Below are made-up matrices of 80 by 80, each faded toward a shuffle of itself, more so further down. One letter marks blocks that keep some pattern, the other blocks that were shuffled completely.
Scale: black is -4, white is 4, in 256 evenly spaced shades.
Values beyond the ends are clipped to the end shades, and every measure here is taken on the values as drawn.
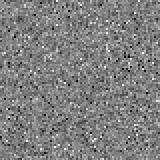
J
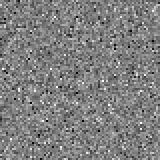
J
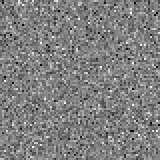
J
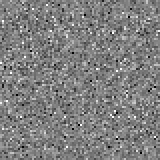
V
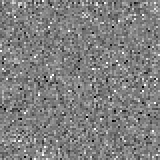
V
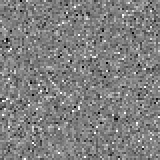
J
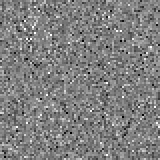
J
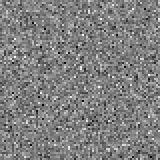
V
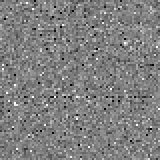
V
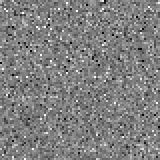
J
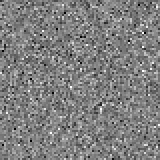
V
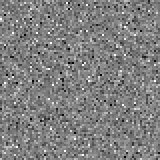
J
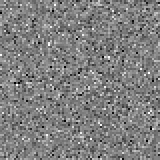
J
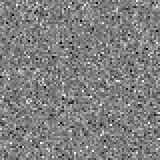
V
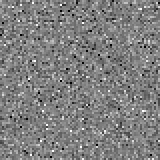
V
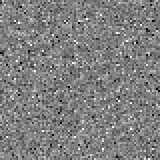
V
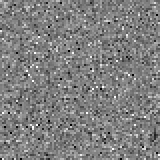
V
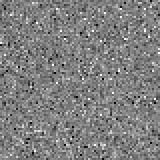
J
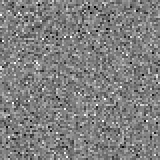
V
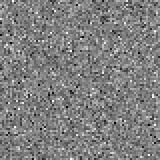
J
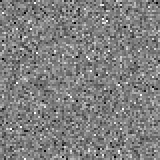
V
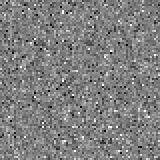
V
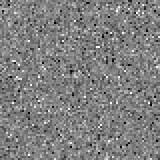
J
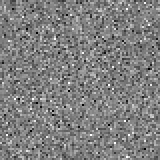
J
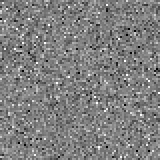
J
